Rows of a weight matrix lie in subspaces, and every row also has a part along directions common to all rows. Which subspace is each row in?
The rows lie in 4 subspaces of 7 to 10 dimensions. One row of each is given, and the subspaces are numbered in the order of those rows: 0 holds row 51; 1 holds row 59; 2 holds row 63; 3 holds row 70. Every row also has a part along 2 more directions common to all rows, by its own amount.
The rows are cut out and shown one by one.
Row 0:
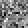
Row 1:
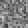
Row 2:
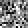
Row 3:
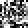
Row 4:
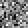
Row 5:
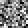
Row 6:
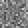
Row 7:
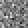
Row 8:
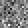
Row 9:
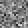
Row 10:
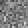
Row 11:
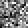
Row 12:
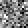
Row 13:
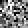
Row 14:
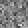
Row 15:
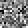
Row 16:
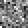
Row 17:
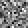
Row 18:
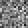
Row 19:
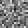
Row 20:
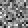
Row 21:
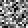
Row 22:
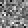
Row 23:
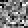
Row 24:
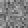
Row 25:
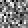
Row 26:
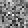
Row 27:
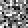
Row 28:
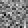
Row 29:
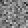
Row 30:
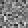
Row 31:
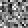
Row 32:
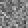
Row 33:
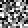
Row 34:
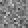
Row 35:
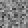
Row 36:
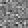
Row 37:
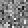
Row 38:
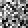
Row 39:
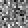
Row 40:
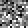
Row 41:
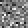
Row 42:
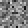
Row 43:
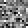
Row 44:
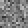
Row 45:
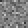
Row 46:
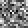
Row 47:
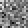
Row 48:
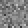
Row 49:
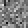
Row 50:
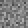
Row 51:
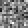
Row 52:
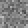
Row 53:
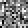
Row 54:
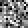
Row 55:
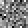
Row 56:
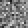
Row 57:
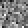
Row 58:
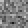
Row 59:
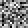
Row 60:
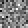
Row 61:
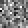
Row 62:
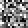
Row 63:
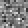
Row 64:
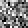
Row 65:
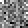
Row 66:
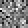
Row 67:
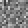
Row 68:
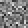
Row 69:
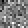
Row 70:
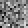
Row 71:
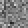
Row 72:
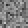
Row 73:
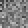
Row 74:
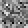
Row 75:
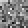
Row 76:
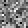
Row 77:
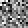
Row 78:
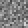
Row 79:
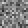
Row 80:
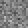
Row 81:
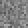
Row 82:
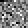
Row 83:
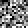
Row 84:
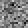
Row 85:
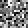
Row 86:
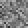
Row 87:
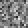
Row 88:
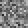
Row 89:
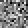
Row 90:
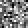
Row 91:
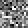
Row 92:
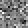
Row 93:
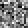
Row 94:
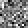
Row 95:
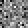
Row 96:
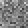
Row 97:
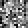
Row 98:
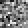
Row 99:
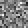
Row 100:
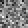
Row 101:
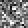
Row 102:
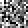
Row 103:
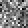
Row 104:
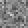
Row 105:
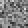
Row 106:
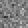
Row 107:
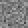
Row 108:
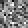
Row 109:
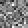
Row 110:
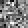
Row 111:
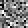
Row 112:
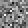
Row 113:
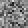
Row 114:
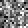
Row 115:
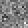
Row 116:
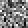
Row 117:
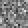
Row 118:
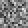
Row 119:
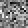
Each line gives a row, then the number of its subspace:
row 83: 3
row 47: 1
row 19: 0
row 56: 3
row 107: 2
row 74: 1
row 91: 0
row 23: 2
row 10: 3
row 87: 2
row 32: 1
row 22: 0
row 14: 2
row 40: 3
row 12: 0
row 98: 3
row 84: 1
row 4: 0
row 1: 1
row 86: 2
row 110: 3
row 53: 1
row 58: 1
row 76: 2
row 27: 2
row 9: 2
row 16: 3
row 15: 1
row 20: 2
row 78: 0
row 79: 1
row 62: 3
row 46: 0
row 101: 2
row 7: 0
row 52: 1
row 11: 0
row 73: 1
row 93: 2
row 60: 1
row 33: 1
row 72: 2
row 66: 1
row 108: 0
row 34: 0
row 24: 3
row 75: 3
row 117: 0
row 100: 1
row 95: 0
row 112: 1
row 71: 3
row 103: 0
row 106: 0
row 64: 3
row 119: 0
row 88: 0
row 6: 0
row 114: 0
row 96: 0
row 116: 3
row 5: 1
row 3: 3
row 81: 3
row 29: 0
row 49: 2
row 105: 1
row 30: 2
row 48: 3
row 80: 2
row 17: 0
